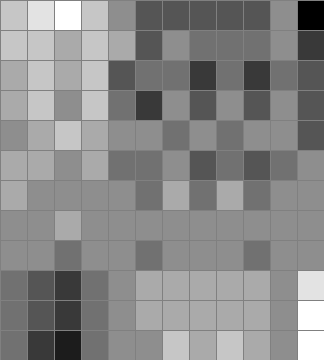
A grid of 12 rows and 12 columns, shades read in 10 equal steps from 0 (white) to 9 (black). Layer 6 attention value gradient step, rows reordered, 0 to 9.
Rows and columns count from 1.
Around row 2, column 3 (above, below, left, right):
0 3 2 2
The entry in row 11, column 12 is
0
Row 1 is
2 1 0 2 4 6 6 6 6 6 4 9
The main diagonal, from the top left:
2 2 3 2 4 5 3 4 4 3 4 0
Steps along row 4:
down up down up up down up down up down up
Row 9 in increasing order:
4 4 4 4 4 4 4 4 4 5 5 5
